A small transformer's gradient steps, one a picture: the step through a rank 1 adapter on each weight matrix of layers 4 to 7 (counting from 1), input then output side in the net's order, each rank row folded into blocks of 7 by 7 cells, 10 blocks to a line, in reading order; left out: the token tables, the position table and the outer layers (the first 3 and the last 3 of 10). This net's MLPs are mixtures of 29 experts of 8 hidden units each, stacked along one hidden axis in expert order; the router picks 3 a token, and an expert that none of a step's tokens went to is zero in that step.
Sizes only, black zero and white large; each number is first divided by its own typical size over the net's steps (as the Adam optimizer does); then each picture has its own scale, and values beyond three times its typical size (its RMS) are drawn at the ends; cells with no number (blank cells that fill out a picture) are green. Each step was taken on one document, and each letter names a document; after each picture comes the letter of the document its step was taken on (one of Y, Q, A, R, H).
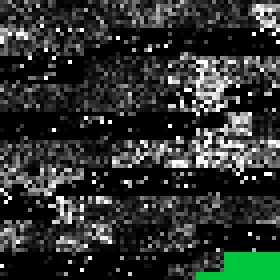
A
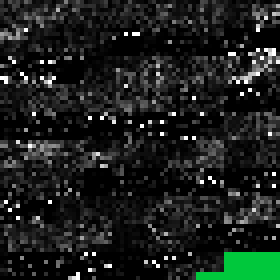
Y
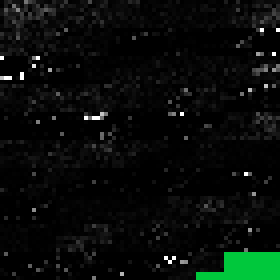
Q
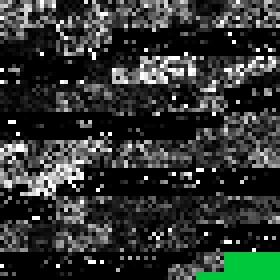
A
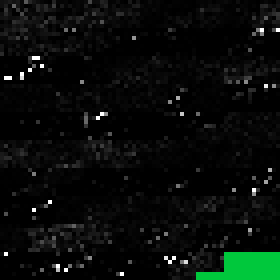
Q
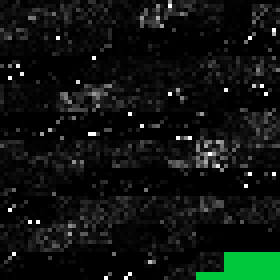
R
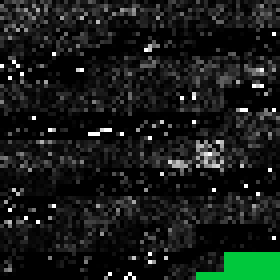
R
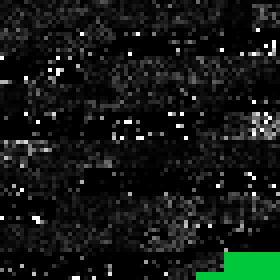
Y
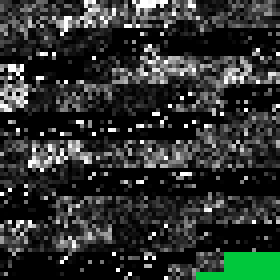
A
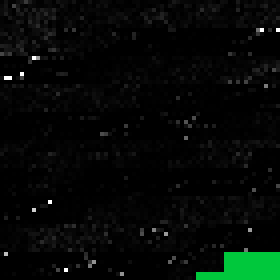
Q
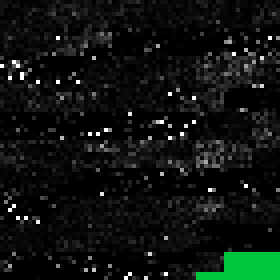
R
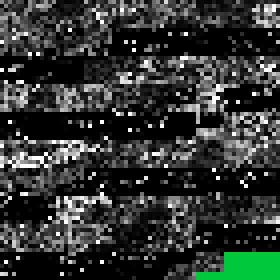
A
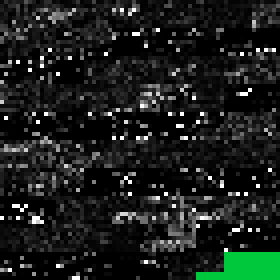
Y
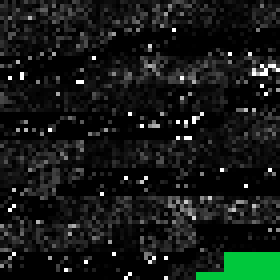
R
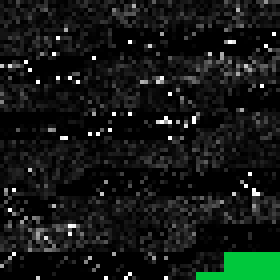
R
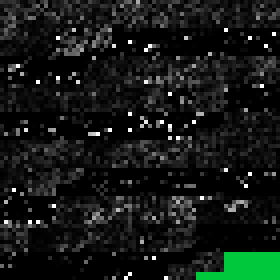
R
